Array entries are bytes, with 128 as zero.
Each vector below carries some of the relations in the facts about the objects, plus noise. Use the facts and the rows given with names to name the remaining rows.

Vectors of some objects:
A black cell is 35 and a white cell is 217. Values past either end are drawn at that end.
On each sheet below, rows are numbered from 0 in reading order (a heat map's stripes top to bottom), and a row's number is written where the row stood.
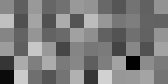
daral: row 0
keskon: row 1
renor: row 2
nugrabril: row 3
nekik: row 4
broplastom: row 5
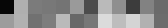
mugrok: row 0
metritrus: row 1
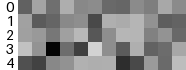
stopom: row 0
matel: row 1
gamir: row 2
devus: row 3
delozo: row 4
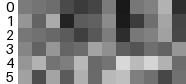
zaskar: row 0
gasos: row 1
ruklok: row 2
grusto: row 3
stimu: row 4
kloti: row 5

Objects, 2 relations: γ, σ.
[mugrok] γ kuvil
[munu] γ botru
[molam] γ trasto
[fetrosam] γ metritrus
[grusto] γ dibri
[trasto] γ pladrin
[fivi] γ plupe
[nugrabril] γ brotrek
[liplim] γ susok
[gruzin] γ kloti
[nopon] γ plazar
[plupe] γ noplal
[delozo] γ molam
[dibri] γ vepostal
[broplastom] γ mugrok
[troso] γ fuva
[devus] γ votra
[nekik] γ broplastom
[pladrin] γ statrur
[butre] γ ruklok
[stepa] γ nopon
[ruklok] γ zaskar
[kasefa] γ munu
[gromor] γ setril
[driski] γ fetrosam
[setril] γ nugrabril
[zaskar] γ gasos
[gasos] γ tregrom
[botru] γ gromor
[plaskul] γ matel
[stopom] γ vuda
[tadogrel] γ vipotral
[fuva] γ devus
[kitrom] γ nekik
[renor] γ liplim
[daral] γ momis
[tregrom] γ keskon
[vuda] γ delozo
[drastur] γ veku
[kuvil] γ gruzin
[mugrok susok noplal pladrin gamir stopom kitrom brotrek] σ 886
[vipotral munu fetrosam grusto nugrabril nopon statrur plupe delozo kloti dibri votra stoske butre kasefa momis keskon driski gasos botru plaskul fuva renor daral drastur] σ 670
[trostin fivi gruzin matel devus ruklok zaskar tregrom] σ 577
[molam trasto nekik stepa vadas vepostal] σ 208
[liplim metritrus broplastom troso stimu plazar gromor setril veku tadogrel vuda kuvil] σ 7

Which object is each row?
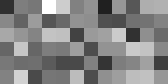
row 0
molam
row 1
butre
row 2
vepostal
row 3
liplim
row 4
tregrom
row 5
troso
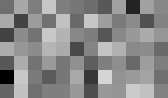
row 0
stepa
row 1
statrur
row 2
pladrin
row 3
brotrek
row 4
kitrom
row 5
kuvil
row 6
tadogrel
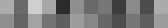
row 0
botru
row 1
kasefa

